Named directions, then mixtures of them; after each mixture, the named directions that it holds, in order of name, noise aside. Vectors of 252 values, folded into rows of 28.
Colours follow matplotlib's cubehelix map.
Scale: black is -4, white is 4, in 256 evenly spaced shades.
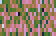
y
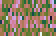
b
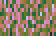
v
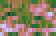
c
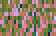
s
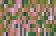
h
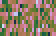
s, y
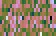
b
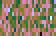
b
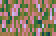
h, s, y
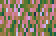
s, v, y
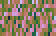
s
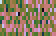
y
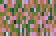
h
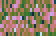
b, c, v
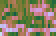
c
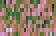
c, v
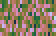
c, s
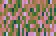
h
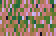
b, v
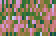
b, c, v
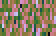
s, y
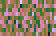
s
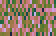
s, v, y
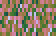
s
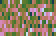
c, s, y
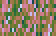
b, s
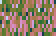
b, y
